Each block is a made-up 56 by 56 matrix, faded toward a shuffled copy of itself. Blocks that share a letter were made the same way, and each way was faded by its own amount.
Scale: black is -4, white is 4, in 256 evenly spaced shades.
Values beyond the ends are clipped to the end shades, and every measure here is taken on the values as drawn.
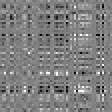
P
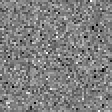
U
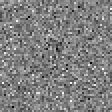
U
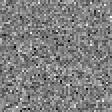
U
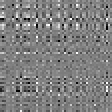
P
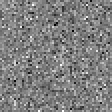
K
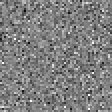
K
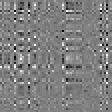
P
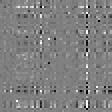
P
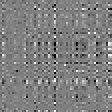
P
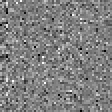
K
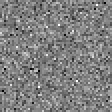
U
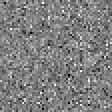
K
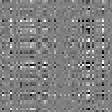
P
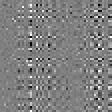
P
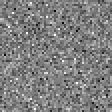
U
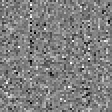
K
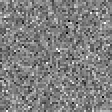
U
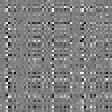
P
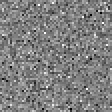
U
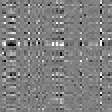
P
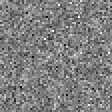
U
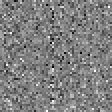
K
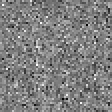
K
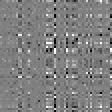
P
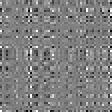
P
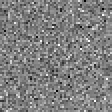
U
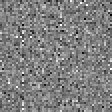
K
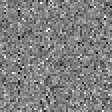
K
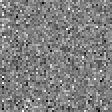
K
